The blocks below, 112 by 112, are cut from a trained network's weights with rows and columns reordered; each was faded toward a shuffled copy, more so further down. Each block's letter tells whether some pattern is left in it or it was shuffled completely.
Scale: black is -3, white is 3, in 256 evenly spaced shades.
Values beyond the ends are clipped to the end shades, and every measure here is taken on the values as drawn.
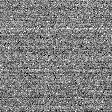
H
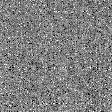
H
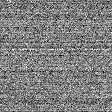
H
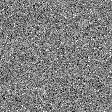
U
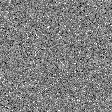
U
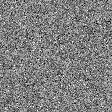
U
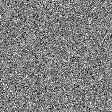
U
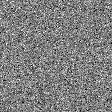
U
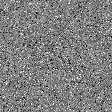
U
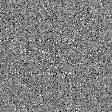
H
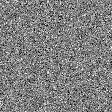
U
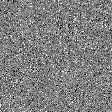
H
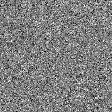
H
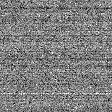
H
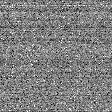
H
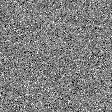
U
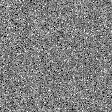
H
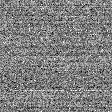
H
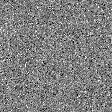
H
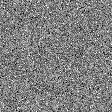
U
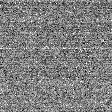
H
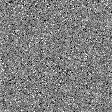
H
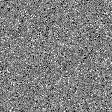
U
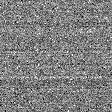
H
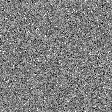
U
